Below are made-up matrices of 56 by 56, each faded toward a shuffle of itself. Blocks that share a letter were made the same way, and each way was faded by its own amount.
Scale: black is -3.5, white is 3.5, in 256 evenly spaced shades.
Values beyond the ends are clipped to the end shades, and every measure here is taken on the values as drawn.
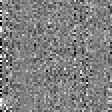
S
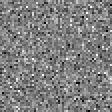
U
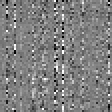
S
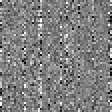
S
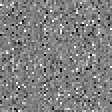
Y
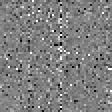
Y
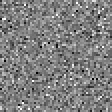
U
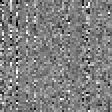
S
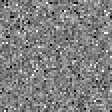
U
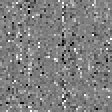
Y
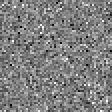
U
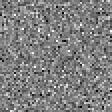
U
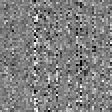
S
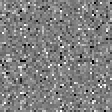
Y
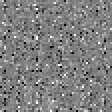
Y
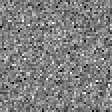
U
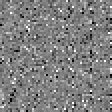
Y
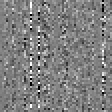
S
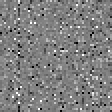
Y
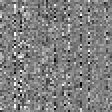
S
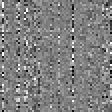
S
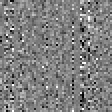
S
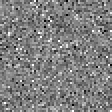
U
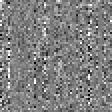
S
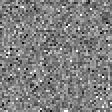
U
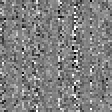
S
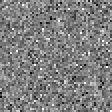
U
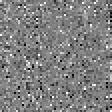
Y
